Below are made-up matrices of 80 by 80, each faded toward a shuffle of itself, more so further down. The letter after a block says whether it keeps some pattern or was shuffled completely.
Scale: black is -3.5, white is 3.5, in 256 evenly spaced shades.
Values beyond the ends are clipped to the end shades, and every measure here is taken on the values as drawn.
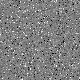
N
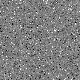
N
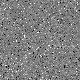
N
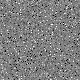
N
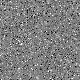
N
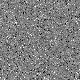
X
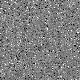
X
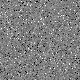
N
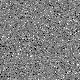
X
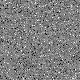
N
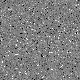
N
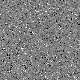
N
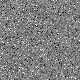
N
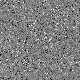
X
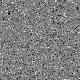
N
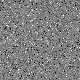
N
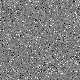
X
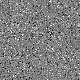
X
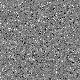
X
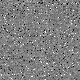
X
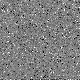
X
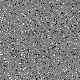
X
